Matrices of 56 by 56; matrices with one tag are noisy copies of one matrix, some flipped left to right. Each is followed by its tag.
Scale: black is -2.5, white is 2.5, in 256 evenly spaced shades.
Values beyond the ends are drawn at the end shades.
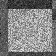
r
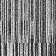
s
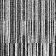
s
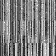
s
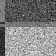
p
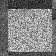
r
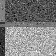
p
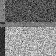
p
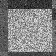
r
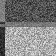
p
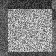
r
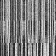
s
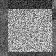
r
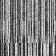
s
